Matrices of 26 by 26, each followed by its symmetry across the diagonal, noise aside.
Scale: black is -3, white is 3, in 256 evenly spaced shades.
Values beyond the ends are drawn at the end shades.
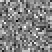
neither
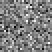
antisymmetric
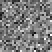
symmetric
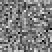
neither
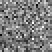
neither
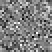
antisymmetric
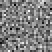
antisymmetric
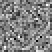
symmetric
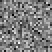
neither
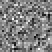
symmetric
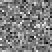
neither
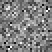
symmetric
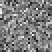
neither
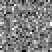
antisymmetric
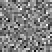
antisymmetric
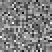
antisymmetric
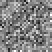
symmetric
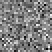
antisymmetric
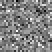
neither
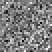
symmetric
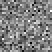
neither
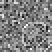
symmetric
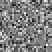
antisymmetric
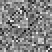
symmetric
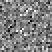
antisymmetric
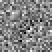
symmetric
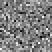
neither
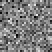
symmetric
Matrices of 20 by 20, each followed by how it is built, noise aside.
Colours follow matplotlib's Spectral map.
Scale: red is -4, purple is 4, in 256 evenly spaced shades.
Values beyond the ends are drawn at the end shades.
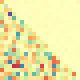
lower triangular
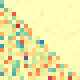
lower triangular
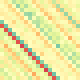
Toeplitz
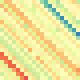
Toeplitz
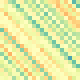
Toeplitz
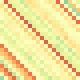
Toeplitz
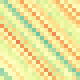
Toeplitz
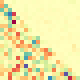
lower triangular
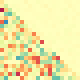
lower triangular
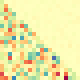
lower triangular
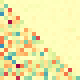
lower triangular
